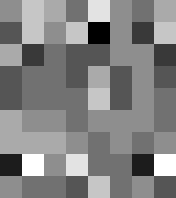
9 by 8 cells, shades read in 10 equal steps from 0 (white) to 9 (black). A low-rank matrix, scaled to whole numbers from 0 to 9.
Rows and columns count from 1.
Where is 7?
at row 2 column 7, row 3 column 2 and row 3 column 8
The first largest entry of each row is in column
4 5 2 1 1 4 5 1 4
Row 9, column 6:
5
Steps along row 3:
up down up same down same up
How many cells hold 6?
11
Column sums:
43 33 38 40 37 42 45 38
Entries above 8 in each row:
0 1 0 0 0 0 0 0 0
